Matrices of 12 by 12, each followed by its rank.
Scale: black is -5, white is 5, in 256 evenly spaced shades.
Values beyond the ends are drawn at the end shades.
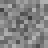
full rank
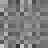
two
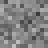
full rank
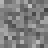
full rank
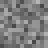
full rank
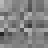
two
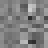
two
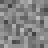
full rank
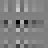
one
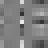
one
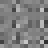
two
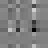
one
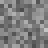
full rank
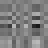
one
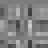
two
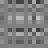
one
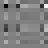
one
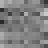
two
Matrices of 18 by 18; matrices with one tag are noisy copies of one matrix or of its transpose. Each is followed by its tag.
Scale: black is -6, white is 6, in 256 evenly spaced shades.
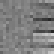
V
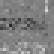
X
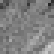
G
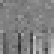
V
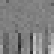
V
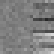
V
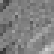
G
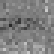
X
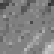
G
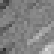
G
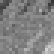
G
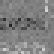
X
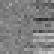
V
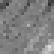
G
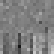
V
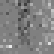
X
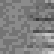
V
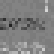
X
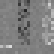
X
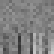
V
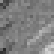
G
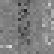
X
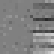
V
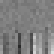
V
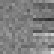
V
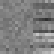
V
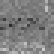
X
